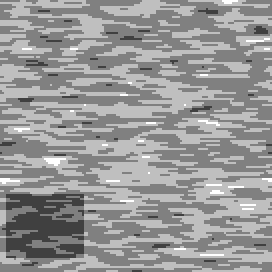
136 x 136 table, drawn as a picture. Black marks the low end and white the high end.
Grain: streaks across. Ninth with the lowest average: bottom left. Odd patch: lower, in the bottom left.
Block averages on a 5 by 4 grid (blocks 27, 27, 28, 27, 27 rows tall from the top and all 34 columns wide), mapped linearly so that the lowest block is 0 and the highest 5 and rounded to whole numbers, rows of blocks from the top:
4444 / 4443 / 4444 / 2445 / 0344
